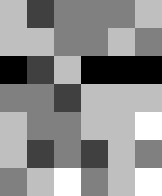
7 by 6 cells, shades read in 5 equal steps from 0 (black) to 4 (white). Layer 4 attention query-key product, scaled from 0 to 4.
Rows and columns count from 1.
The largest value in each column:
3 3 4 3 3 4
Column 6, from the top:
3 2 0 3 4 2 4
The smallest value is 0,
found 4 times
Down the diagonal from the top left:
3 3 3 3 3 2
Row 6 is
3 1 2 1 3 2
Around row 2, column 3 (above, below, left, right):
2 3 3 2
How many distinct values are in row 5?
3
